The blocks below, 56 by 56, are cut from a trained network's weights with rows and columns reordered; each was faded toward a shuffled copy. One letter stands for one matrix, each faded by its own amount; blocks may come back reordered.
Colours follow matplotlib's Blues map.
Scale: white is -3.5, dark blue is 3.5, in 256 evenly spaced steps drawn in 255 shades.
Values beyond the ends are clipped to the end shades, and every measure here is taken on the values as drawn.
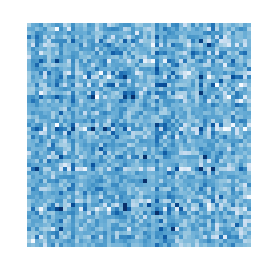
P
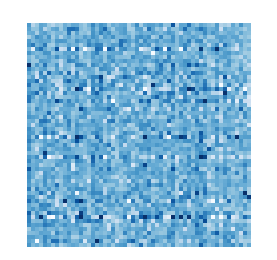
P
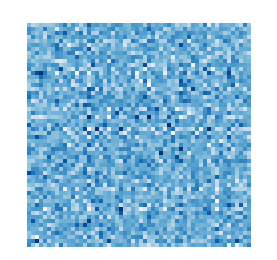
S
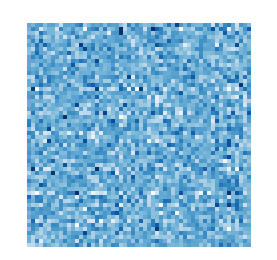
S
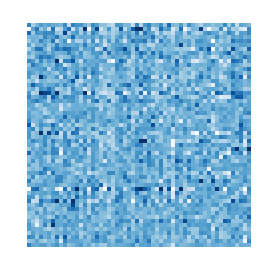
P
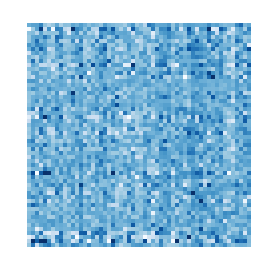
P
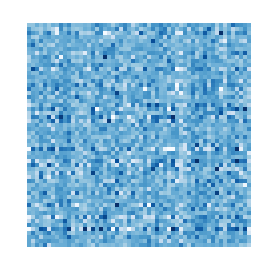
P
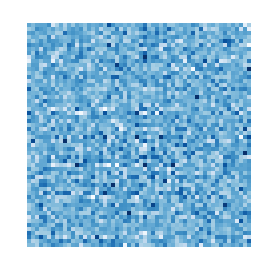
S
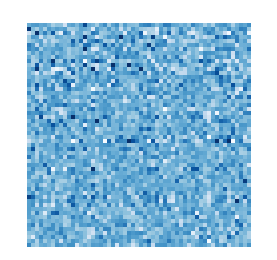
S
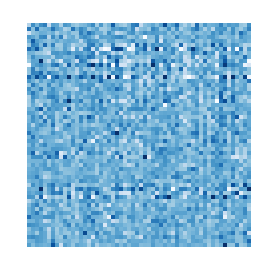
P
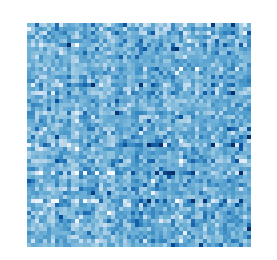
P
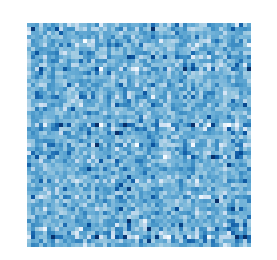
P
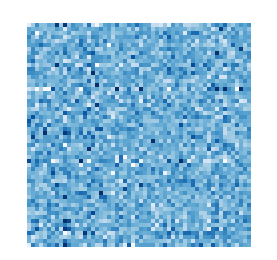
S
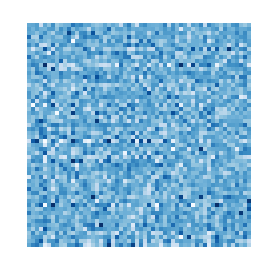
S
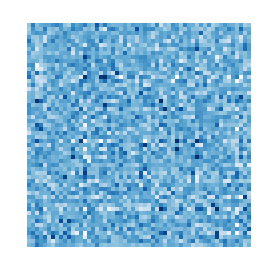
S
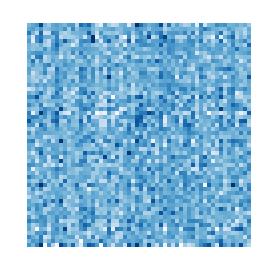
P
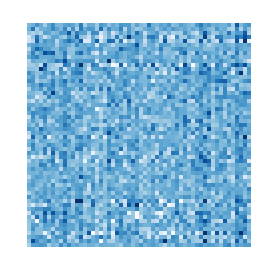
P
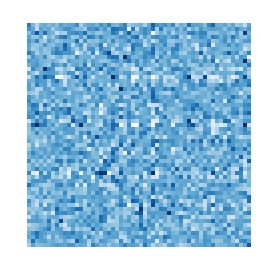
S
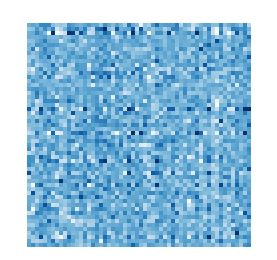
P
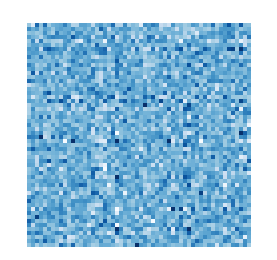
S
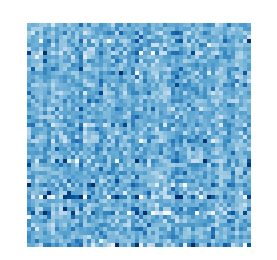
P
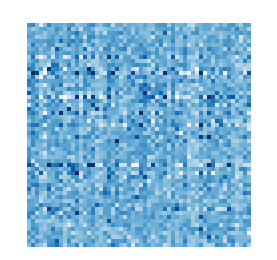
P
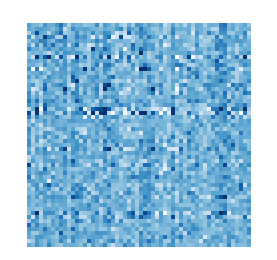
P
